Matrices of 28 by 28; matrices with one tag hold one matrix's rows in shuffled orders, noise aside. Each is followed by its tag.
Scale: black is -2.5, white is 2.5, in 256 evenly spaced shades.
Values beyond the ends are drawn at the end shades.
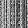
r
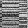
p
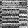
p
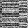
p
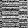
p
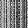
r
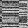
p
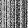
r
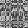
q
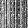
r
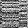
p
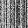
r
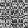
q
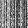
r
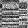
p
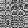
q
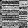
p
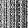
r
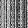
r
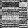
p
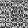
q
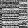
p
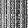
r
